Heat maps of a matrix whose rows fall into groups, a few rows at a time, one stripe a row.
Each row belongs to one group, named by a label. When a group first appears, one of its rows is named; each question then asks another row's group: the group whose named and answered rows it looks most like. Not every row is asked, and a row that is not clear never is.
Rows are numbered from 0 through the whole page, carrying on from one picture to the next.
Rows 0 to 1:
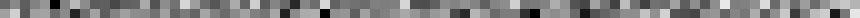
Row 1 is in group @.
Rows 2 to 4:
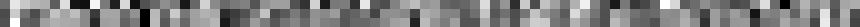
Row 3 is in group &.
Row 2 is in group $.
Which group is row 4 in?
&
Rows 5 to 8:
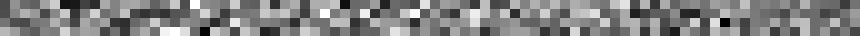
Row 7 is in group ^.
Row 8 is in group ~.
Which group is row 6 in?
$
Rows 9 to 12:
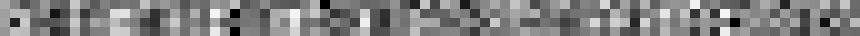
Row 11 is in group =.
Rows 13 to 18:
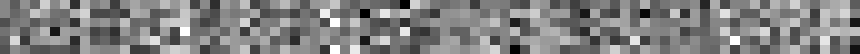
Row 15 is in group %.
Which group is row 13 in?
%
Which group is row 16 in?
@
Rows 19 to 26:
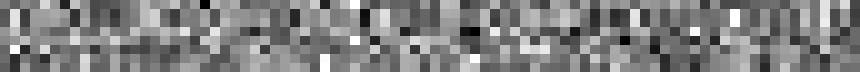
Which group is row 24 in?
&
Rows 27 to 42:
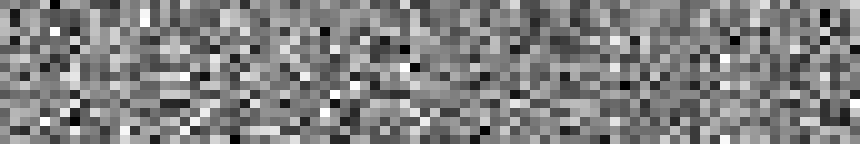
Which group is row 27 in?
@
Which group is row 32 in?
%
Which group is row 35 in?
~
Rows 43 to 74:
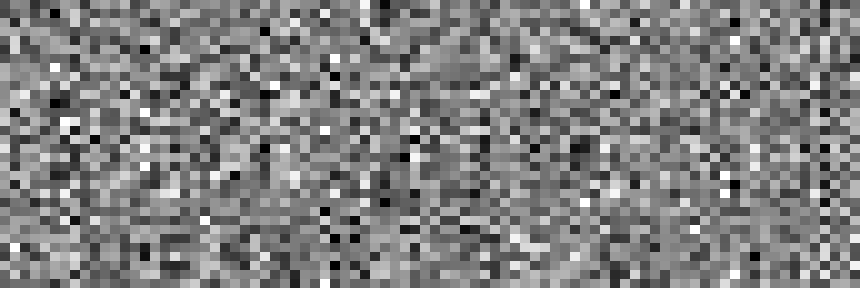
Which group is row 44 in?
@
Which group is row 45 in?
=
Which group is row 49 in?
%
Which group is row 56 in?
~
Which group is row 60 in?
%
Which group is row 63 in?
=
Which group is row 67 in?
$
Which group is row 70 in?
&
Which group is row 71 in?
&
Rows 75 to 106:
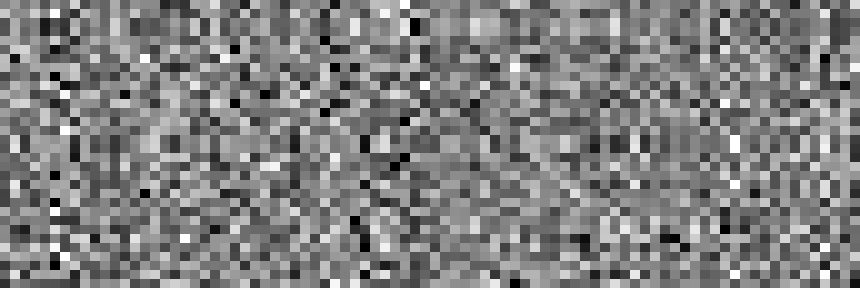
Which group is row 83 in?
@
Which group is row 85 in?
~
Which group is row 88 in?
%
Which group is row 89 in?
~
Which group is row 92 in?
%
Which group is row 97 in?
@
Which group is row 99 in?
^
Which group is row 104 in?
@
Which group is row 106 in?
%
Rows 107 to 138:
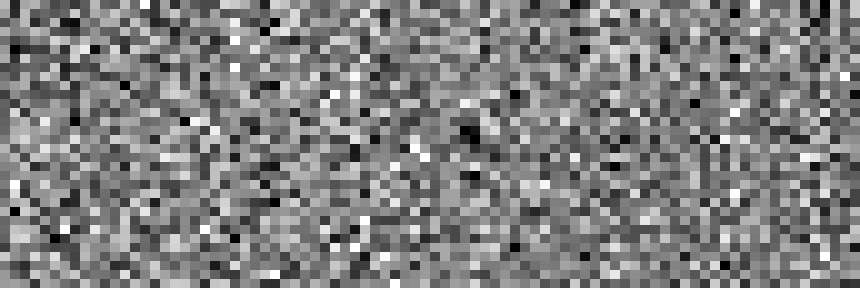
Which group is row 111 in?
^
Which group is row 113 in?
=
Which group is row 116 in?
~
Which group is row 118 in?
$
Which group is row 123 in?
%
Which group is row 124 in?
~
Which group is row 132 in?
$
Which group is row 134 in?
%
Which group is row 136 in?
^
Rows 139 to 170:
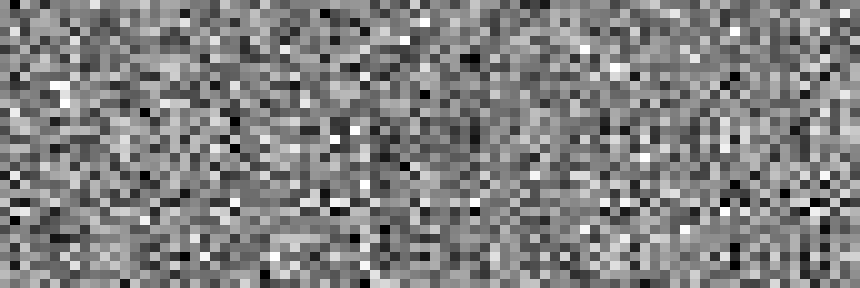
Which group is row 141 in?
~
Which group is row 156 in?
@
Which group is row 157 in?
%
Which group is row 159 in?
=
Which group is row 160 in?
$
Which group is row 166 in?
=
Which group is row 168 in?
=
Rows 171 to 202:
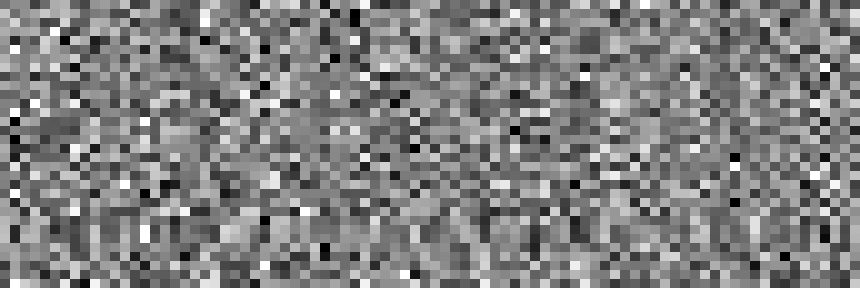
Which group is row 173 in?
$
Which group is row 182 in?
~
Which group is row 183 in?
&
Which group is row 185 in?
%
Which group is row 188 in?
=
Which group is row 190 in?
~
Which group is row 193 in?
=
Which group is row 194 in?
~
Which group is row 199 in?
$
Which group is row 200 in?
&
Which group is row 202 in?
$
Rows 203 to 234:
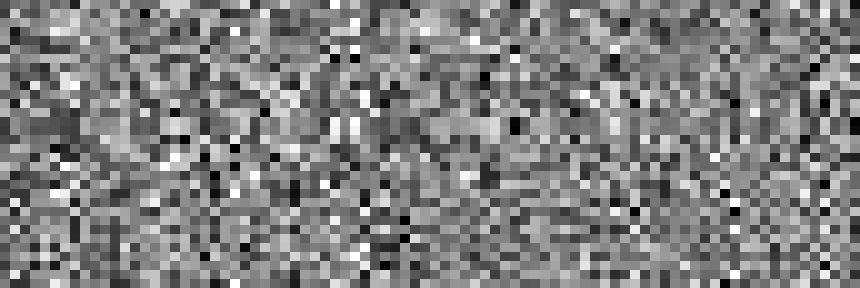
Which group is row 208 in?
%
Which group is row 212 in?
~
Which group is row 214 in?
=
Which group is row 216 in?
%
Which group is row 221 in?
~
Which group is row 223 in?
@
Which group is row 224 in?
^
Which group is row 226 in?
=
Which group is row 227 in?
%
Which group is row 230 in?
@
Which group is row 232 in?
@
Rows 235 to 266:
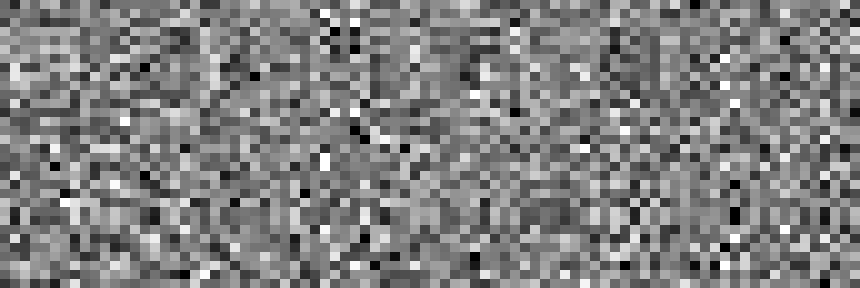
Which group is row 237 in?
%
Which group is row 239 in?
$
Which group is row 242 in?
&
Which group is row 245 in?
$
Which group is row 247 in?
%
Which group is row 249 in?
^
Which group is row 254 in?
&
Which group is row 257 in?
~
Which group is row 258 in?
=
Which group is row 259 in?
=
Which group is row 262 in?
^
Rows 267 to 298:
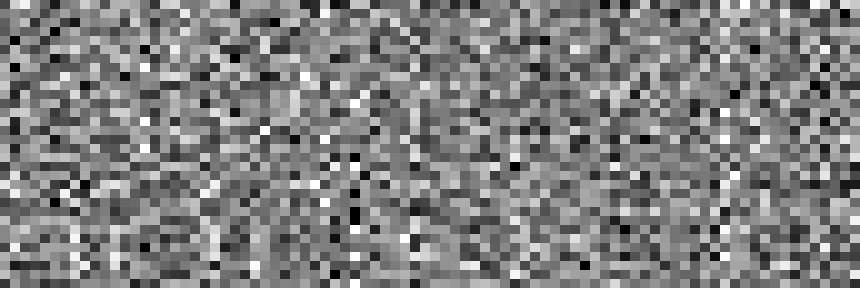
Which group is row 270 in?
@
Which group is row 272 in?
&
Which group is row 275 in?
~
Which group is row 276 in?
^
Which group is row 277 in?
=
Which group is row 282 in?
@
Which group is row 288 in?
$
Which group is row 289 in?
@
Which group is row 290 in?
^
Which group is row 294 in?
&
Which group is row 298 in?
%
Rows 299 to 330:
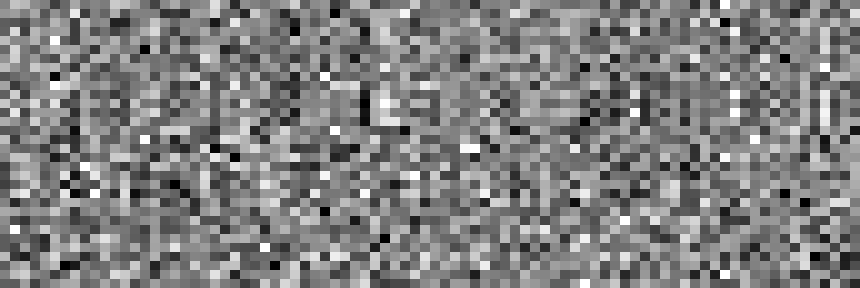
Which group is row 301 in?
^
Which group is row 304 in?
&
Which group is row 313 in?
%
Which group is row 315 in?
$
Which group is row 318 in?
$
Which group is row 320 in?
$
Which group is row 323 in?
^
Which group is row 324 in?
&
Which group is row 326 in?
&
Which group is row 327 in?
^
